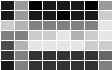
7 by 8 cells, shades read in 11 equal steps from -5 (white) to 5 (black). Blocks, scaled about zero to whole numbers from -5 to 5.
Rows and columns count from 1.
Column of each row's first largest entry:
3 5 3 1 1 1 1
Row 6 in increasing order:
0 1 3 3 3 3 3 3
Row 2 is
4 -1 4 4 5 4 4 -3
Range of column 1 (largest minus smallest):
7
